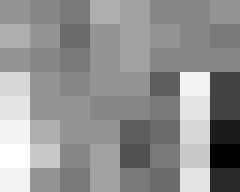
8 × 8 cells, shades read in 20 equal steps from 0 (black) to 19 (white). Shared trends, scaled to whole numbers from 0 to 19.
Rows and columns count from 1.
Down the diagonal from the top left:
11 11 9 11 10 8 15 3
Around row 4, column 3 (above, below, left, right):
9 11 11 11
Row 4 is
16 11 10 11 11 7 18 5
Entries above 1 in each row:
8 8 8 8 8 8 7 8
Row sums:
86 85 83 89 90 86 86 87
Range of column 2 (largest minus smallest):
5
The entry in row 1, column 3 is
9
